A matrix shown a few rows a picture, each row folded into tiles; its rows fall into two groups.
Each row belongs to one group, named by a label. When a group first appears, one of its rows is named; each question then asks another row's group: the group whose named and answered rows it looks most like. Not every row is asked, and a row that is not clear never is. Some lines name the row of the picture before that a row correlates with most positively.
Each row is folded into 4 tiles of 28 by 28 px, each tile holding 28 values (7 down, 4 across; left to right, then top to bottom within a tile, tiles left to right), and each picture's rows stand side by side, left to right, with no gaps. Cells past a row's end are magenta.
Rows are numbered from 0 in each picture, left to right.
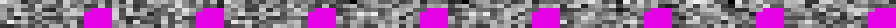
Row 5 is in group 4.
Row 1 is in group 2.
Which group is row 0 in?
2
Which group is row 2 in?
2
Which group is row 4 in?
4
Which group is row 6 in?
4
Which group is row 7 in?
2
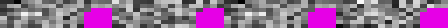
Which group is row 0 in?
4
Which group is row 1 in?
2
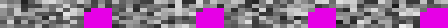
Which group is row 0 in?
2
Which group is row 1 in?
2
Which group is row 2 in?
2
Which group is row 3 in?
2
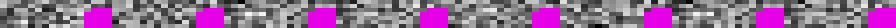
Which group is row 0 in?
2
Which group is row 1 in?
2
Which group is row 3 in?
4
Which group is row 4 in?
4
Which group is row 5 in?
2
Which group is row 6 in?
4
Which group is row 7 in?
4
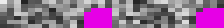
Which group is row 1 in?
2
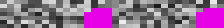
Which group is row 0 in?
2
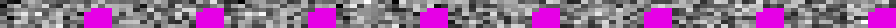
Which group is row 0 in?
4
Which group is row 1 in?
2
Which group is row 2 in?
4
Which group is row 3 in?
4
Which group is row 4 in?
2
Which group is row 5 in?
4
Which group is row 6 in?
2
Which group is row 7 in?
2
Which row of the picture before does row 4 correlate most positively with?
0
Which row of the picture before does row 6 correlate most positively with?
0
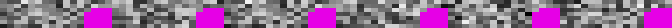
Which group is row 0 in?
4
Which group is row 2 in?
4
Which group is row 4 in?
4
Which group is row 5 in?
4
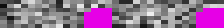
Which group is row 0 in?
4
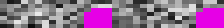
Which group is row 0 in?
4
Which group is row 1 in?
2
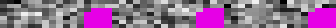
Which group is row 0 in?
4
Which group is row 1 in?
2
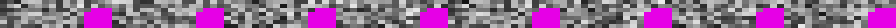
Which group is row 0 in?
4
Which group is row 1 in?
2
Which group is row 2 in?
2
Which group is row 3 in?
2
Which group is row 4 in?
4
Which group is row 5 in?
2
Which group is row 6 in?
2
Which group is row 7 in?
2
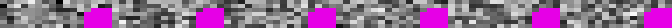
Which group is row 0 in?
4
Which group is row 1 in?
2
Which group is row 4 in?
2
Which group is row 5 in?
2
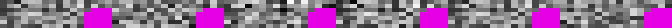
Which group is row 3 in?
4
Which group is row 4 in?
4
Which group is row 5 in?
2
